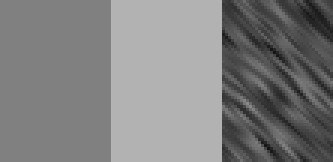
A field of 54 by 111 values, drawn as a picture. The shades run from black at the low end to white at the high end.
It is made of 1 by 3 panels. Panel 1,1: middling, flat. Panel 1,2: high, flat. Panel 1,3: low, slanting down to the right.
